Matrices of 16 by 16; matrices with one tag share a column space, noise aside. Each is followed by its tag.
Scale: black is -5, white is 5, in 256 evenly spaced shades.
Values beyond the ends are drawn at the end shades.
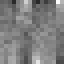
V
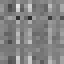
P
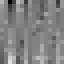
V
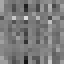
P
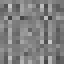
P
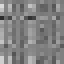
P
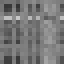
P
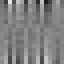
V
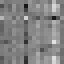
P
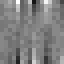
V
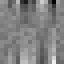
V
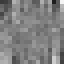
V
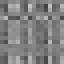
P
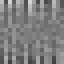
V
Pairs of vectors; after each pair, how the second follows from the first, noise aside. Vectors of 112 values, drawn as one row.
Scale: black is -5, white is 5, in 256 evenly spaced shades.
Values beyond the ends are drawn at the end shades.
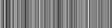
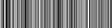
scaled up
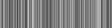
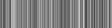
reversed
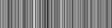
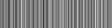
shuffled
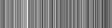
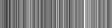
reversed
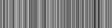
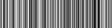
scaled up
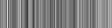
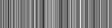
shuffled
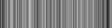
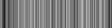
reversed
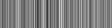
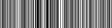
scaled up
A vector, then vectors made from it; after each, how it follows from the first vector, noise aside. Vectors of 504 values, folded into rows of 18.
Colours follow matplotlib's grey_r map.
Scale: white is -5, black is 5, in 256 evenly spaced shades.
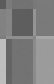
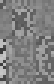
sign-scrambled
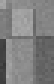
negated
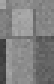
negated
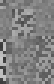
sign-scrambled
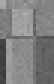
negated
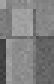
negated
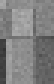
negated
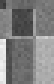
scaled up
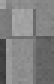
negated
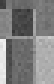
scaled up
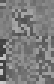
sign-scrambled
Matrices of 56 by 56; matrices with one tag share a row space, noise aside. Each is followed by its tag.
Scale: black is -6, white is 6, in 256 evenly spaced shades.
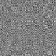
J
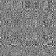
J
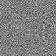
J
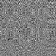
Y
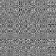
Y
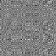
J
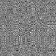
Y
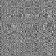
J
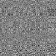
Y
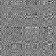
J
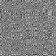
J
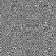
J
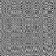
J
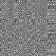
Y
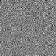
J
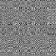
Y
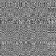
Y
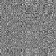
J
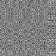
Y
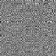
J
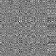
Y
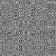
Y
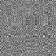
J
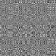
Y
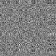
Y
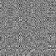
Y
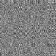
Y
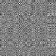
Y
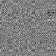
Y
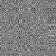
Y
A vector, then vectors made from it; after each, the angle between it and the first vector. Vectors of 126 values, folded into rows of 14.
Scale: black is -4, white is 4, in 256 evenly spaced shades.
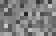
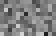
partly aligned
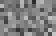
partly opposed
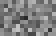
partly aligned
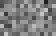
orthogonal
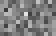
nearly opposite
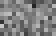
orthogonal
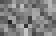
orthogonal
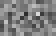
partly aligned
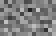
orthogonal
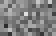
nearly opposite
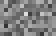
nearly opposite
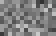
partly aligned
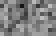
partly aligned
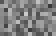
nearly opposite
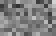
partly aligned
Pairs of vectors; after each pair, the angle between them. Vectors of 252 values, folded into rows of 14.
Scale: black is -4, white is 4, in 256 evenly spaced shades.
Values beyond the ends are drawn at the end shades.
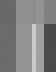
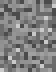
orthogonal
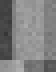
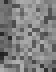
partly aligned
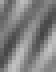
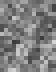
partly aligned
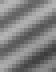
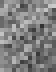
partly aligned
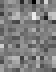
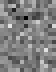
partly opposed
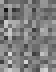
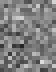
partly opposed
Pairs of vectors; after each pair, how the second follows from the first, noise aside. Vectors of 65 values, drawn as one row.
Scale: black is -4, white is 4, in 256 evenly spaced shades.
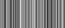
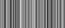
copied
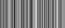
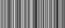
negated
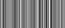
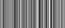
copied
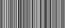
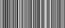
negated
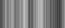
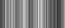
copied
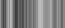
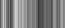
negated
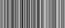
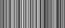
negated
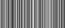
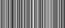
copied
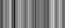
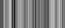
copied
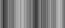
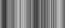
copied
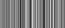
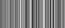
negated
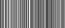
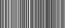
copied
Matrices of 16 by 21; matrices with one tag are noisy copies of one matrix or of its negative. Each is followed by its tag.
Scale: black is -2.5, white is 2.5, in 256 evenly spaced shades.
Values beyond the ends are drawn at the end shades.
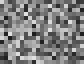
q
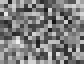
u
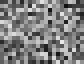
u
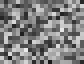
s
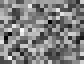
s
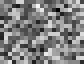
s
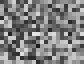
q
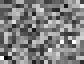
s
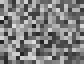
q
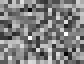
u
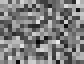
u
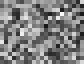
s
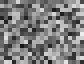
s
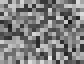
u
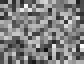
u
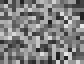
u
